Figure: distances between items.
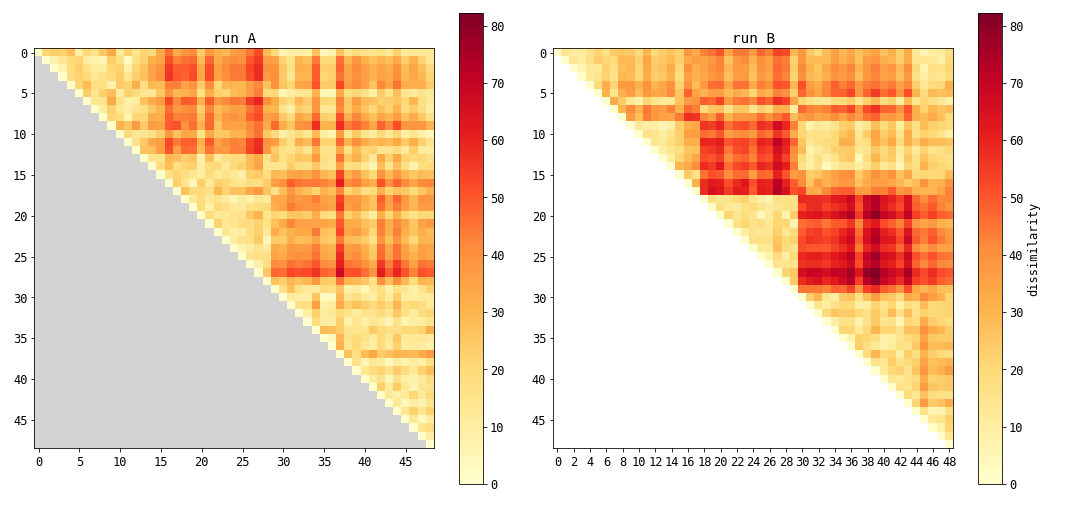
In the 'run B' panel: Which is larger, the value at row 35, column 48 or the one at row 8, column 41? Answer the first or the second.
the second
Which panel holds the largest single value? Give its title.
run B
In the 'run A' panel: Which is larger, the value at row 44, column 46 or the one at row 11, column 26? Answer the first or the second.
the second
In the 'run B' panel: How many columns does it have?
49
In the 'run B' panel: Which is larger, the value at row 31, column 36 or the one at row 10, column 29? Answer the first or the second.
the second
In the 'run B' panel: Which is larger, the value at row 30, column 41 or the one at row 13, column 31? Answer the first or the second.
the first
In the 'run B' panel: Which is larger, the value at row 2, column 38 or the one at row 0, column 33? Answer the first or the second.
the first
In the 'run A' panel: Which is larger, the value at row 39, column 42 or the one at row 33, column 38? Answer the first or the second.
the first
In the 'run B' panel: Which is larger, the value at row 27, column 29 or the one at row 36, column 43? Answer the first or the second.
the first
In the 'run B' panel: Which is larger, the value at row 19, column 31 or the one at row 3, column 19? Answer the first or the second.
the first
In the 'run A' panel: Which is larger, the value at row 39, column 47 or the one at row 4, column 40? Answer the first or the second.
the second
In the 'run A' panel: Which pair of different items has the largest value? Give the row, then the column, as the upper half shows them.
27, 37
